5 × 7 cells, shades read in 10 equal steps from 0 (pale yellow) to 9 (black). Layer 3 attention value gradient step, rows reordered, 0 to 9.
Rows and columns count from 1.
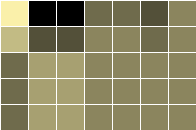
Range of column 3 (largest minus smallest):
6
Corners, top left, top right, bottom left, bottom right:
0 4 5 4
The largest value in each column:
5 9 9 5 5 6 4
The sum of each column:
17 24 24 21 21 23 20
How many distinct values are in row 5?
3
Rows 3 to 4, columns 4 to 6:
4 4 4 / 4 4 4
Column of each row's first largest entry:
2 2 1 1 1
